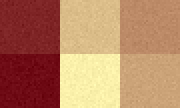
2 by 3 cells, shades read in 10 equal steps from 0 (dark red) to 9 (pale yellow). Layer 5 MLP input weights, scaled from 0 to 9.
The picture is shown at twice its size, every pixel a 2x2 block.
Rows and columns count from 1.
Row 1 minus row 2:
1 -2 -1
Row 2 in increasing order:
0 6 9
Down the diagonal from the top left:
1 9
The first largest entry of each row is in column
2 2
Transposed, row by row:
1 0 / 7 9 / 5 6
